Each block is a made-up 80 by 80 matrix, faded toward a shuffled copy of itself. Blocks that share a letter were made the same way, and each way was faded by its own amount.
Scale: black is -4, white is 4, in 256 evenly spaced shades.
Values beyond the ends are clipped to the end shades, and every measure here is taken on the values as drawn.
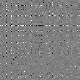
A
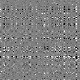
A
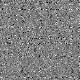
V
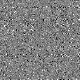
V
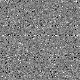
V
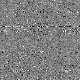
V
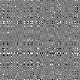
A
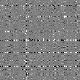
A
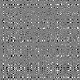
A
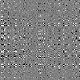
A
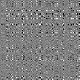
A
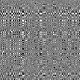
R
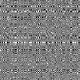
R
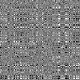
R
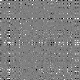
A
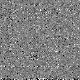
V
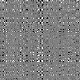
A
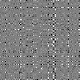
A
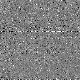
V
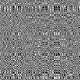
R
